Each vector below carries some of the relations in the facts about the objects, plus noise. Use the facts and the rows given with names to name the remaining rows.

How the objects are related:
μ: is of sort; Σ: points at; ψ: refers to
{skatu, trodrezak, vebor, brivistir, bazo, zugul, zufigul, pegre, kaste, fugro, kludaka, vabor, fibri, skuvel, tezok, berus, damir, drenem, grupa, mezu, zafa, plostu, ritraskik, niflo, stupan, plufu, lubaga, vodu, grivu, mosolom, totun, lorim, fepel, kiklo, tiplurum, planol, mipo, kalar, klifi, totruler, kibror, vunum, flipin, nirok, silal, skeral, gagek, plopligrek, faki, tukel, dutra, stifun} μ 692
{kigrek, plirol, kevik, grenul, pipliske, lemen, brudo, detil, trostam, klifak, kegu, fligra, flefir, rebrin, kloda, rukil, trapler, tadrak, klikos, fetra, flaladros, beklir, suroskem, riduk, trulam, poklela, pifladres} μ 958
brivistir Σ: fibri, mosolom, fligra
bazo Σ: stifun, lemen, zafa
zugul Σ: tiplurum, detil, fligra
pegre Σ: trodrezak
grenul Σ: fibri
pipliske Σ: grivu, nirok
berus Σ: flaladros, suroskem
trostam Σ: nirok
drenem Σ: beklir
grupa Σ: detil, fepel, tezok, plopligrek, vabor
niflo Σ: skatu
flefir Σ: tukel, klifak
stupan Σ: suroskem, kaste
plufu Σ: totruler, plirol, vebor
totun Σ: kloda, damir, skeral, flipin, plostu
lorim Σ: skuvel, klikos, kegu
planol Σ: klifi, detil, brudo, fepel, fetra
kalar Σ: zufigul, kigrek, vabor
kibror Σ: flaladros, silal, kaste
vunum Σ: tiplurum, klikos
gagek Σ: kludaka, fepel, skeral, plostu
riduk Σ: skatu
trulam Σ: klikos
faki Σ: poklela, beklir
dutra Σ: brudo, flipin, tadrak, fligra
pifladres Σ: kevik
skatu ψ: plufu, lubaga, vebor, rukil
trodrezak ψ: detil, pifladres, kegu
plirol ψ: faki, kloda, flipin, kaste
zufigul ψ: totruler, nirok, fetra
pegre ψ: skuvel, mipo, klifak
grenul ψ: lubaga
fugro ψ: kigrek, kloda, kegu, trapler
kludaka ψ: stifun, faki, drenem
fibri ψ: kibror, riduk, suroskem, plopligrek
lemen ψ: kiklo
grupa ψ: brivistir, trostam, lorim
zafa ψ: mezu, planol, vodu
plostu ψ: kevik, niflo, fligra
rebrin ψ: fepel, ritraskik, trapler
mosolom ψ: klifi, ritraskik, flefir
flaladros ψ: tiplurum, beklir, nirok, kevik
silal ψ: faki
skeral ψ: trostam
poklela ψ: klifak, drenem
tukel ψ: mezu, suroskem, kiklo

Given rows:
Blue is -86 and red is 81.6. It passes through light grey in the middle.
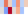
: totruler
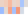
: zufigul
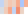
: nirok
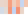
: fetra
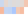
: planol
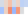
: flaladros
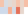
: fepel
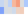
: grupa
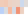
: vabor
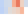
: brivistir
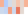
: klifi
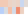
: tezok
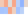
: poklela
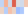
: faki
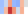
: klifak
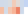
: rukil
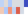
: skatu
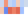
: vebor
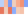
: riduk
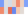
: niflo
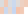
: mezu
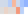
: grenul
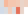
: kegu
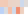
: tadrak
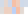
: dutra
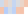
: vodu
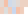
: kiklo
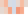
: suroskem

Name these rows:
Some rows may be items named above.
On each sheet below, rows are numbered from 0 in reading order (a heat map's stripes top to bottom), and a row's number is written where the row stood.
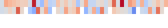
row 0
detil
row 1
plirol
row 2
skuvel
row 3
mosolom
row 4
kevik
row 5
klifi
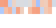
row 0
fibri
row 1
kibror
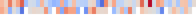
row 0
pifladres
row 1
grenul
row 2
plufu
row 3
tukel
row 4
mosolom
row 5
kevik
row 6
pipliske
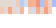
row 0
mipo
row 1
stifun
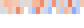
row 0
flipin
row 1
beklir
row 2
drenem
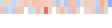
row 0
vodu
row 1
kigrek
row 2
pipliske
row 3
bazo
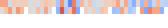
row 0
plopligrek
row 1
trapler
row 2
trodrezak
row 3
kiklo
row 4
poklela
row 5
plufu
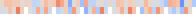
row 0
kloda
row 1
ritraskik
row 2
lemen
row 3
mosolom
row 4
kaste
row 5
silal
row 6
zafa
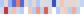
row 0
pegre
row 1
skatu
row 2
fugro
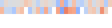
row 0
planol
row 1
rebrin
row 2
plufu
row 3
grivu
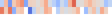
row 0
riduk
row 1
skeral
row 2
trostam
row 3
kludaka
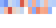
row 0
flefir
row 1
plufu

